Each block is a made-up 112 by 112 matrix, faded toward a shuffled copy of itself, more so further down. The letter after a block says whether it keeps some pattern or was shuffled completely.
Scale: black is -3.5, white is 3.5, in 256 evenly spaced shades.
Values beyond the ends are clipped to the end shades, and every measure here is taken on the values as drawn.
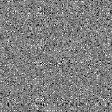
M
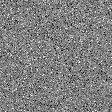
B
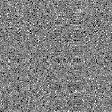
M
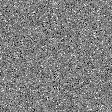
B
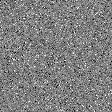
B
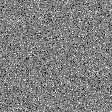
B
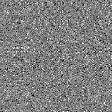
M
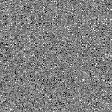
M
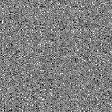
M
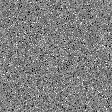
B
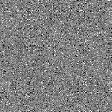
M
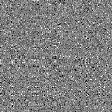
M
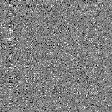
M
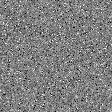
B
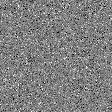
B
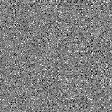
M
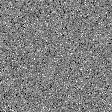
B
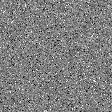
B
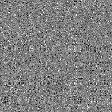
M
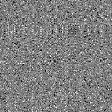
M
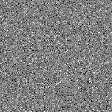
M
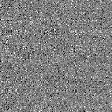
M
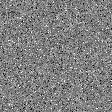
B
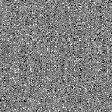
M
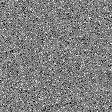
B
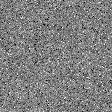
B
